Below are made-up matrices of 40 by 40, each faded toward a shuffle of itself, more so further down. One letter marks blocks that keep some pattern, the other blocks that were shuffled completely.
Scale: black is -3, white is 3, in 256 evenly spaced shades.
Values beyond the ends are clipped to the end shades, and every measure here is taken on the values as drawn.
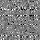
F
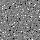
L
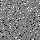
L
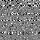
F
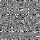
F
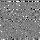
F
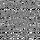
F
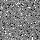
L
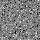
L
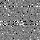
F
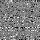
F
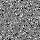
L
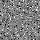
L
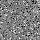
L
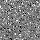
L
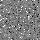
L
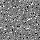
L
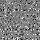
F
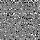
F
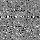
F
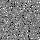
L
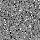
L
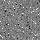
L
